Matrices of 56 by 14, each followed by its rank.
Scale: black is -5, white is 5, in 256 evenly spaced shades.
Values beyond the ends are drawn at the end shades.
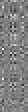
three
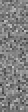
full rank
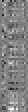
three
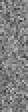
full rank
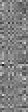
three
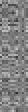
three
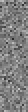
full rank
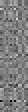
three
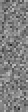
full rank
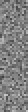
full rank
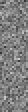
full rank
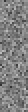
full rank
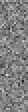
full rank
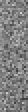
full rank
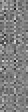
three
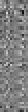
three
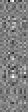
three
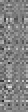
three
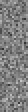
full rank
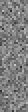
full rank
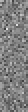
full rank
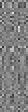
three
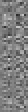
three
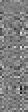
three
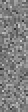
full rank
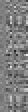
three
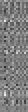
three
